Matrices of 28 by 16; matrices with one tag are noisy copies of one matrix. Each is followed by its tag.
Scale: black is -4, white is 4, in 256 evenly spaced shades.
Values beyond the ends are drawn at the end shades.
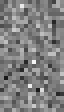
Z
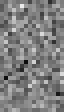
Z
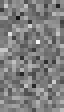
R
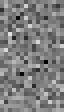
R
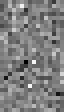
Z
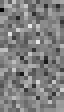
R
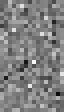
Z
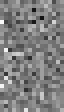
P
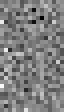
P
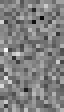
P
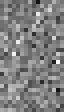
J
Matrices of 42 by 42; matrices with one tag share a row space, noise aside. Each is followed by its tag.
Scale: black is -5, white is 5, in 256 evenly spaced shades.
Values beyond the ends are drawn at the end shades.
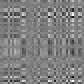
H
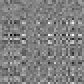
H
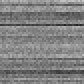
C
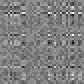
H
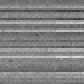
C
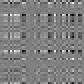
H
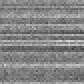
C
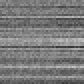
C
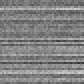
C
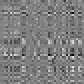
H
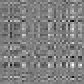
H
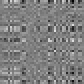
H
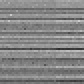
C
